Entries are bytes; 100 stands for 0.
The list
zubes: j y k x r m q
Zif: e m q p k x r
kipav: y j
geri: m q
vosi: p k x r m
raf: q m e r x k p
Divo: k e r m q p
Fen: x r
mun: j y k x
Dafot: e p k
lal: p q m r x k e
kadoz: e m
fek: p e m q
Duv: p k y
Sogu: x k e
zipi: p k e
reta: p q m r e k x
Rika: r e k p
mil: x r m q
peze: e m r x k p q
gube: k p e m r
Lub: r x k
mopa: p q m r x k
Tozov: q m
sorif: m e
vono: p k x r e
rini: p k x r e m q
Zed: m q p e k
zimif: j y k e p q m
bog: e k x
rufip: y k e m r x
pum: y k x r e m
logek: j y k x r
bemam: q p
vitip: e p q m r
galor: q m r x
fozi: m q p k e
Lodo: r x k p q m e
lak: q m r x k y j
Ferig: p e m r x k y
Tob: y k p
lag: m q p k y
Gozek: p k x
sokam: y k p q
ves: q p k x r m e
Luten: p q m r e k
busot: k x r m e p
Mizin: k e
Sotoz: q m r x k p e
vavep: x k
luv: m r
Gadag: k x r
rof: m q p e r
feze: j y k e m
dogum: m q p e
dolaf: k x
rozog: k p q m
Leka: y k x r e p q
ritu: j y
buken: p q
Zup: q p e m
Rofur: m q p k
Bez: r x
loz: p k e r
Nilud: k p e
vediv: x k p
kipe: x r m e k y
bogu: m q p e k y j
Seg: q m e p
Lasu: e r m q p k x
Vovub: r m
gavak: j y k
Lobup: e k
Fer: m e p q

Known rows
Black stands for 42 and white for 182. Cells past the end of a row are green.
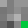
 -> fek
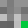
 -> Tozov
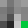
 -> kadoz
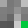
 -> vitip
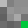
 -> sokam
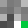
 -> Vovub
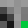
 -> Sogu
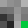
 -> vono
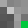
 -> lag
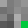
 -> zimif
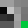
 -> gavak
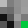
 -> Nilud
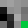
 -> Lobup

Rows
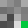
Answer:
vosi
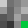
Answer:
Seg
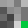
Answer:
logek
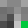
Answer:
pum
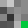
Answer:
Gozek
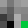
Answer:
sorif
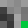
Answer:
Luten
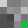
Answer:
Tob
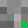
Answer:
zubes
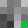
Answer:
rof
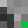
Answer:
Dafot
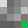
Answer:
bemam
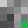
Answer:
vediv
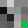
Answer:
vavep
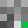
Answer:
galor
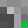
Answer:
kipe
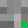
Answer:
mil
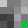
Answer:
Rika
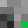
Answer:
Sotoz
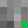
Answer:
rini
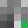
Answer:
gube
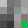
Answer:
busot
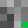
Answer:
reta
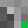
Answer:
Ferig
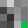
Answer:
bog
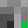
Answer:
ves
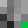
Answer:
dogum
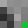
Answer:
Zed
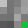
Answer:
Divo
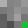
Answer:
Leka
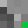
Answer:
Rofur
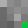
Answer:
peze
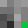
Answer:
Lodo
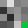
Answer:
dolaf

